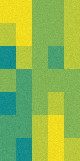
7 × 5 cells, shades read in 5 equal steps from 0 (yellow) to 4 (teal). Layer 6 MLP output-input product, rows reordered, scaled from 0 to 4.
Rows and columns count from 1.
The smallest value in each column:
0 0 1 0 1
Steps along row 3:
down up up down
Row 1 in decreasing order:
2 2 1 0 0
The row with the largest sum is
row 5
